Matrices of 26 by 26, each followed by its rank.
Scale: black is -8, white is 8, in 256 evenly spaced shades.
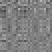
three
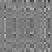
two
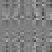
two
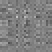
three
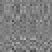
three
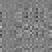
three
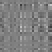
two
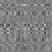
three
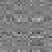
three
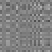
two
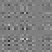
two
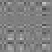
two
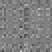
three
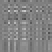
two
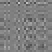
two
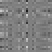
two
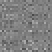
three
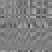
two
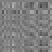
two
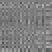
three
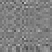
three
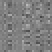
three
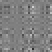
two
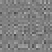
three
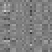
three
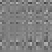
two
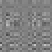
two
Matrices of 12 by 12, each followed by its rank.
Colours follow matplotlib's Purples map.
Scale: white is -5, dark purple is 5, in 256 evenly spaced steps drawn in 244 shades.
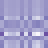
one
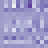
two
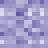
two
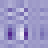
one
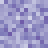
full rank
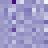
two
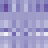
one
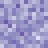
full rank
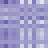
one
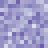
full rank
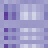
one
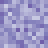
full rank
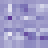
two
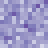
full rank
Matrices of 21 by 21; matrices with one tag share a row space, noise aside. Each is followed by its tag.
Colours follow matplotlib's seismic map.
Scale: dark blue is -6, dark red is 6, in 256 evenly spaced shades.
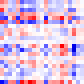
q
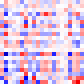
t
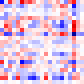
q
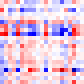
q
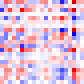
q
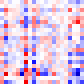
t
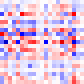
q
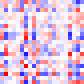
t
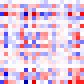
t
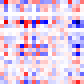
t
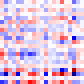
q
